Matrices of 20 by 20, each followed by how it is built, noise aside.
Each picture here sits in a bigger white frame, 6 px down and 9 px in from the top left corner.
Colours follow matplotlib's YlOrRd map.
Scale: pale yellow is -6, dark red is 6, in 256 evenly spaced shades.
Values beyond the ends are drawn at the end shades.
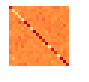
diagonal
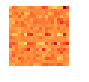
uneven rows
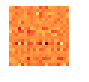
uneven rows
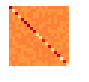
diagonal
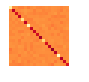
diagonal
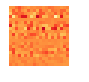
uneven rows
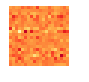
uneven rows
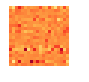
uneven rows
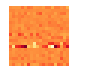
uneven rows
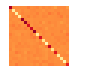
diagonal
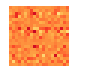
uneven rows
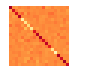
diagonal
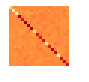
diagonal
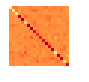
diagonal
